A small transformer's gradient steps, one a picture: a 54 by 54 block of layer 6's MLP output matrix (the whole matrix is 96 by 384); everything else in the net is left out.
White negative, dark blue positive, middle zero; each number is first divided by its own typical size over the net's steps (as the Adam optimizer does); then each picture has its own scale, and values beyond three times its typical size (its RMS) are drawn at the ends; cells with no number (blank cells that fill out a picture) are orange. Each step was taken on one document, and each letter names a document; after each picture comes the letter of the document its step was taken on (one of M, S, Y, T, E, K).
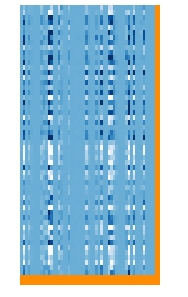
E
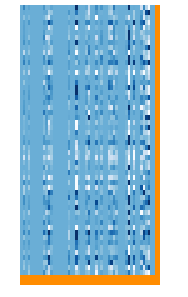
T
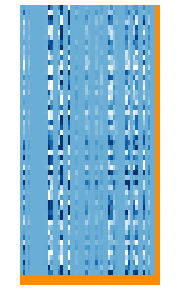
E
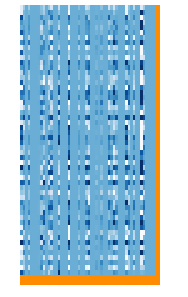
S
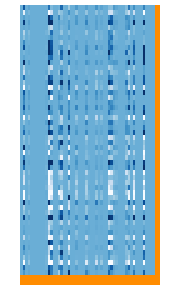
E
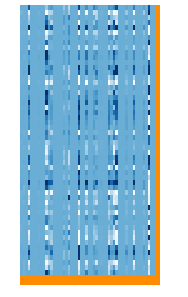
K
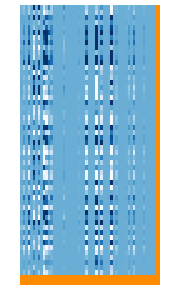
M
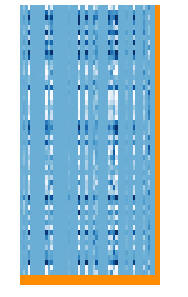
K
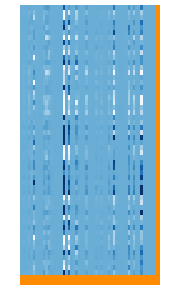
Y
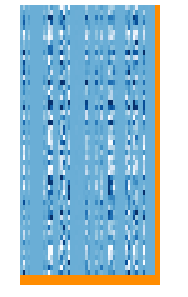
E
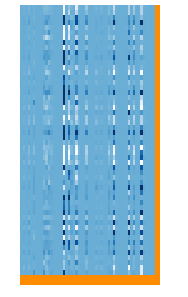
Y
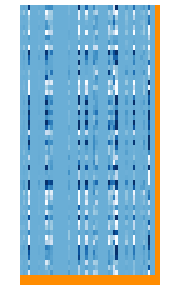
K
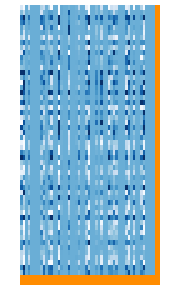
S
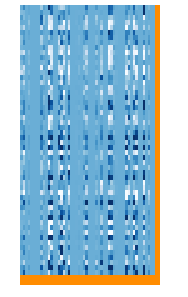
E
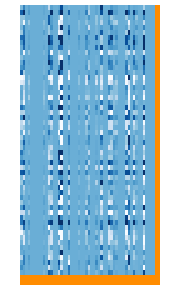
S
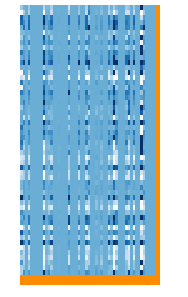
S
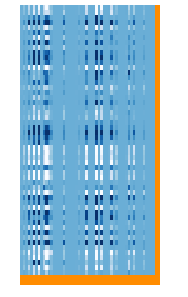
M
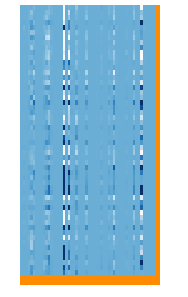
Y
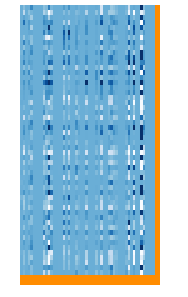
T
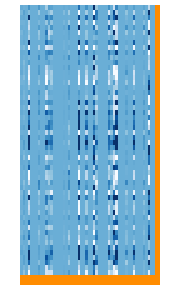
K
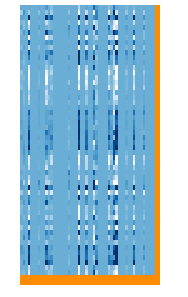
K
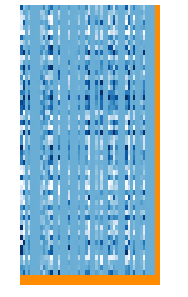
S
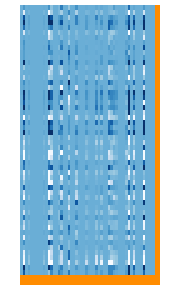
E
